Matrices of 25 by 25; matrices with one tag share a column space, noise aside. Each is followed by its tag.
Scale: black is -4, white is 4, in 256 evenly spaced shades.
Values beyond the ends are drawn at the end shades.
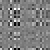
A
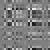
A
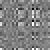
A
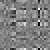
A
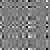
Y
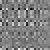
A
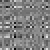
Y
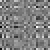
Y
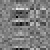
A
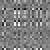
A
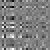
Y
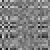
Y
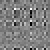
A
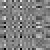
Y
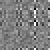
A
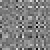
Y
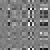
A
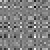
Y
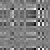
A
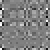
A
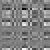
A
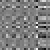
Y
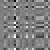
Y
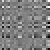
Y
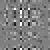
A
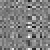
Y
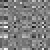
Y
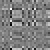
A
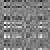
Y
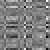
Y
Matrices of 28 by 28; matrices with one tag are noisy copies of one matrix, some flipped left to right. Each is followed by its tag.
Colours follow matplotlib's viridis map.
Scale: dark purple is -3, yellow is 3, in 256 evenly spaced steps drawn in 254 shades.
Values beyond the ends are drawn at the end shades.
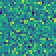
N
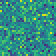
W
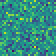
W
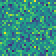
W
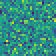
N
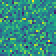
N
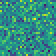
W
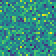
W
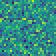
N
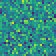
N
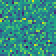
N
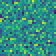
N
